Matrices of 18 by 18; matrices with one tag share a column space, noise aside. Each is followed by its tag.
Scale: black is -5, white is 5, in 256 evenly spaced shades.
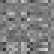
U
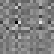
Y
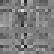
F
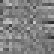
Y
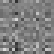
U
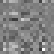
U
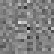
Y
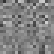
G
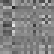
G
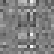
F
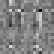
F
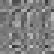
F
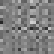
Y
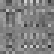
F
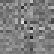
Y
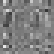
F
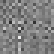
Y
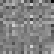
G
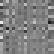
Y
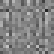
F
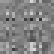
U
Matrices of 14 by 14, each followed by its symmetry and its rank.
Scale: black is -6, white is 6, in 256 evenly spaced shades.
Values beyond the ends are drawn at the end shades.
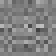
neither, rank two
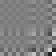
symmetric, rank one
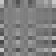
neither, rank one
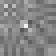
symmetric, rank three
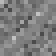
symmetric, full rank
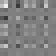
symmetric, rank one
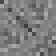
symmetric, full rank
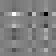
neither, rank one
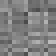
neither, rank two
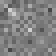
symmetric, rank three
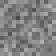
symmetric, full rank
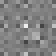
symmetric, rank three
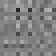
neither, rank two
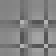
symmetric, rank one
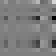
neither, rank one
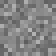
symmetric, full rank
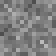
symmetric, full rank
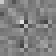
symmetric, rank three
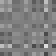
symmetric, rank one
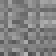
neither, rank two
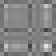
symmetric, rank one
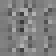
neither, rank two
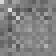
symmetric, rank three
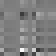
neither, rank one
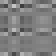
neither, rank one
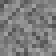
symmetric, full rank
